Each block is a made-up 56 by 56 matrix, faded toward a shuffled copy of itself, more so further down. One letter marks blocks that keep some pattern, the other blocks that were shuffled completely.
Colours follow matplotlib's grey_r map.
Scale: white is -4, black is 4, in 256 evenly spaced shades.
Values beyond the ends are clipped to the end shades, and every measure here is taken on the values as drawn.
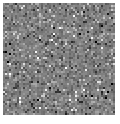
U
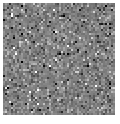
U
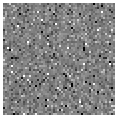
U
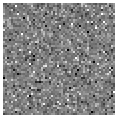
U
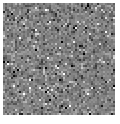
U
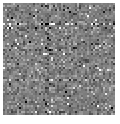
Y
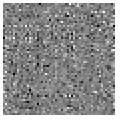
Y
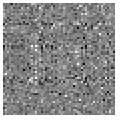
Y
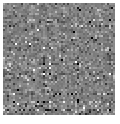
Y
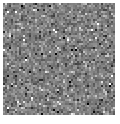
U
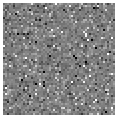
U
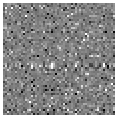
Y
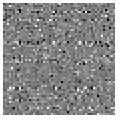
Y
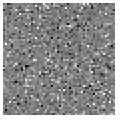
U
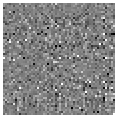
Y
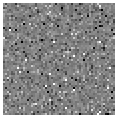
U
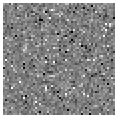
U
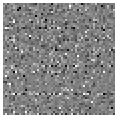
Y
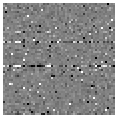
Y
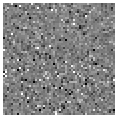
U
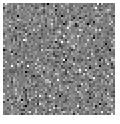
U
